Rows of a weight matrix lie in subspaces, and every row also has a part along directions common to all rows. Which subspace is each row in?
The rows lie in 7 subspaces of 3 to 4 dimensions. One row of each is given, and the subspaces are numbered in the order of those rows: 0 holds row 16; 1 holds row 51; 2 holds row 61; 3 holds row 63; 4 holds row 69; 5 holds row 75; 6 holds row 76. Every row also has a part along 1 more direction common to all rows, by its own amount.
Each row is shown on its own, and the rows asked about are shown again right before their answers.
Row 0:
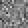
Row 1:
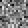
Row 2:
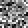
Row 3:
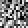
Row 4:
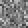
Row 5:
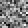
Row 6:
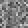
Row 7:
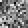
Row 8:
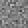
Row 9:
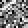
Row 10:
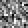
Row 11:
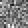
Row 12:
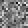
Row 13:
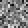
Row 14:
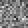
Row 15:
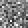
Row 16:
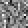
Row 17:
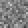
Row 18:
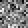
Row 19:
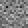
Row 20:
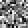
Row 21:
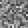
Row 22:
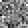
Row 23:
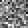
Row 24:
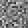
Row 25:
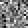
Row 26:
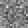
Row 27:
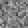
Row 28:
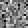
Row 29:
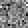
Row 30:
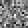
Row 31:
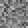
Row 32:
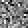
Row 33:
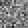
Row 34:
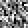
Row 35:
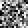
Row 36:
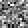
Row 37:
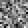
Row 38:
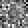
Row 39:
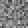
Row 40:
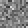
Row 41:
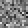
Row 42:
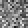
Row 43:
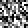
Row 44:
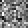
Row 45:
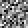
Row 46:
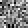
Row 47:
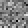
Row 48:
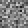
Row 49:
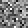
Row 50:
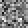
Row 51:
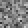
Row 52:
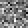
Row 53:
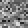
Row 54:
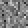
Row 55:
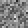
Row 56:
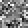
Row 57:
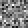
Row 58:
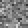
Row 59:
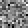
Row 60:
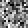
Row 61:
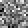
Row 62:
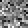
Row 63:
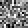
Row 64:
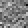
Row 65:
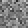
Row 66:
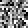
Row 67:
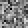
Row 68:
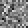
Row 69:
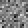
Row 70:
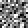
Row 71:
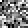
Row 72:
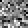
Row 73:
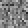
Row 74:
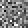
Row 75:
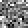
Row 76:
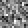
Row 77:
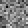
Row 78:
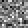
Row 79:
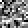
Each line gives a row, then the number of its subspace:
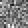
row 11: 3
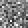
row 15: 5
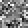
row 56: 3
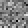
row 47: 1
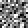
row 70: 4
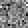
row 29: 1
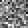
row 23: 5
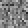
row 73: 1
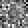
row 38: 1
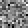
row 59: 1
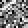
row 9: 6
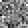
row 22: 4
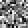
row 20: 6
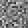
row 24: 5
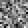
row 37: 1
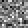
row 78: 2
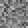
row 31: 2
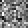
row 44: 2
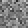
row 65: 4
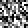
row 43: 6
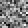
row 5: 3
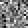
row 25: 0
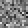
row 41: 3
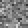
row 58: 1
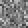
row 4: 3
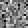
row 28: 0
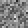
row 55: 4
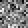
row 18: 2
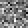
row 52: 4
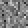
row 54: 0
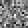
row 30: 3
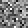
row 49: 4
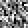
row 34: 6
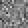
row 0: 3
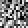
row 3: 2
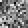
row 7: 0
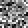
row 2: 1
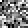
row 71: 0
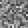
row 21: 5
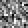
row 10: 6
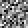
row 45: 4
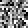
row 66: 1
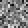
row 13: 2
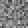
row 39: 2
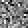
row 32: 0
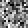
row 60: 6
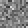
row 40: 2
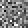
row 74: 5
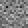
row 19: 5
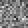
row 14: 4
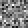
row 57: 4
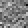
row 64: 1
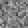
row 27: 0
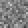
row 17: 1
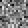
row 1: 3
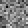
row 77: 5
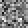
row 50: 2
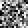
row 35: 0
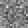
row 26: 5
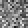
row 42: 4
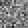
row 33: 3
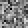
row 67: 4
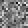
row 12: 0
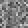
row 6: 0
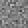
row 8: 5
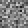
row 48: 5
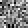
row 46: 3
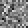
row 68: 2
